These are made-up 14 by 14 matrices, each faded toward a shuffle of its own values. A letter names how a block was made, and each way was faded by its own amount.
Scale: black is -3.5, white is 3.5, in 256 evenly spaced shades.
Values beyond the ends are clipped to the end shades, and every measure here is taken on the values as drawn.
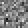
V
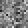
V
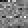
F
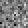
V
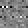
F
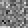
V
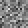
V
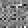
F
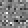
F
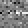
F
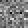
F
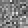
V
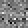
F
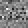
F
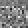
F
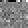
F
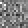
V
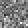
V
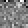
F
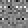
F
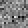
F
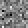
V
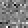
F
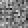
V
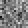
V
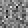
V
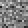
V
